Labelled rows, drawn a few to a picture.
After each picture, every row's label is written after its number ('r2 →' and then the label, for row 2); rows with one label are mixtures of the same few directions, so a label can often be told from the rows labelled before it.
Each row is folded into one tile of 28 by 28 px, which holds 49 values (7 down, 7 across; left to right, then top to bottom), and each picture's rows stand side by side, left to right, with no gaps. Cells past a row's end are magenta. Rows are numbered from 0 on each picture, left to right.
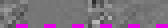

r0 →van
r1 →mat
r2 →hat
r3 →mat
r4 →van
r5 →van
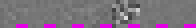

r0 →hat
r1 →mat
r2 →hat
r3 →van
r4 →hat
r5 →mat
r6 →van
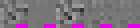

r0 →hat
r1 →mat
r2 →hat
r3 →mat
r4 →mat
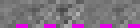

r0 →van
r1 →van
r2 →van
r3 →van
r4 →van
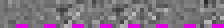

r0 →mat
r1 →hat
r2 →van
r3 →mat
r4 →van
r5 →hat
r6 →hat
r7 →mat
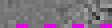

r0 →mat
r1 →hat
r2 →van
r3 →hat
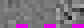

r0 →mat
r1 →hat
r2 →hat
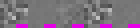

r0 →hat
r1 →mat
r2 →van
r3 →hat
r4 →van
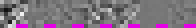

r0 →van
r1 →mat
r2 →hat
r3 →hat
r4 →van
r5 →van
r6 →hat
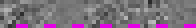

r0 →van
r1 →van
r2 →van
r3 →van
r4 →hat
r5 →mat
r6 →hat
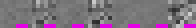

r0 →hat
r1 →mat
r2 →van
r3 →mat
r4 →van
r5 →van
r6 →van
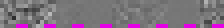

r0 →hat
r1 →van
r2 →van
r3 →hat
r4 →hat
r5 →van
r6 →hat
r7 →mat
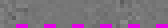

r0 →hat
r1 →van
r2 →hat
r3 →van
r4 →mat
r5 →hat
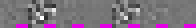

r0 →hat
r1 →hat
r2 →mat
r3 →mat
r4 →hat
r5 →hat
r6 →van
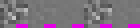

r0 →hat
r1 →hat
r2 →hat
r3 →hat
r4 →hat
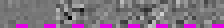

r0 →mat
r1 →mat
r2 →hat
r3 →van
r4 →mat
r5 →van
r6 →mat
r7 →mat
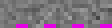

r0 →hat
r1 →van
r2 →hat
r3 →hat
